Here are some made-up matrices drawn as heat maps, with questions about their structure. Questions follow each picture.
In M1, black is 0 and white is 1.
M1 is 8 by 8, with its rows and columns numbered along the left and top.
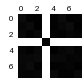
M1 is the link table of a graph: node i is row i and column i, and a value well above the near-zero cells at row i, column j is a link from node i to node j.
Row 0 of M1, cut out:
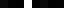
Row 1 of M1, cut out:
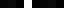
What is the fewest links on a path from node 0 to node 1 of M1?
2
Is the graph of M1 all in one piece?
yes
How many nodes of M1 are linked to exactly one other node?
7
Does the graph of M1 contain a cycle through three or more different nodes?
no
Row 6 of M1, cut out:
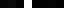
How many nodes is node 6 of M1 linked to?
1
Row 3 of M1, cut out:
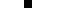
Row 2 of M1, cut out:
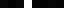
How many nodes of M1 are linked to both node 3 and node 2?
0
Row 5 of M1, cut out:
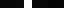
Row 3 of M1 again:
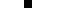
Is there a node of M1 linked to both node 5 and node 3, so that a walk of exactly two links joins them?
no
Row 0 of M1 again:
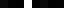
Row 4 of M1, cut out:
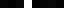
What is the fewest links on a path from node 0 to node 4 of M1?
2
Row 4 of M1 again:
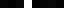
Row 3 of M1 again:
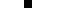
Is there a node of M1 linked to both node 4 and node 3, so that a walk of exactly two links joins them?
no
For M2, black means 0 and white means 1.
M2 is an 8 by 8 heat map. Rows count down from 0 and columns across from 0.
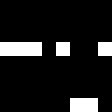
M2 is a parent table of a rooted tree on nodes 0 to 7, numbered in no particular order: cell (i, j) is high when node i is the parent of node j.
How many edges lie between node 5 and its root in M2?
2
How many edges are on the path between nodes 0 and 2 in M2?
2
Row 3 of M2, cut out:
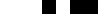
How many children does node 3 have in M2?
5
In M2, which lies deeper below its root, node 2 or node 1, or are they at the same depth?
the same depth
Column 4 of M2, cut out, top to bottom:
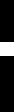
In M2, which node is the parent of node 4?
3
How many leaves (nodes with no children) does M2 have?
6
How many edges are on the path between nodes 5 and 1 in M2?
3
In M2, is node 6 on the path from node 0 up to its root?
no
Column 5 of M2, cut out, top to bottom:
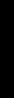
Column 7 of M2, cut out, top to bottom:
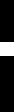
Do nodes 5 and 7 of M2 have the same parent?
no
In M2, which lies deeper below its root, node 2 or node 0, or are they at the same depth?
the same depth
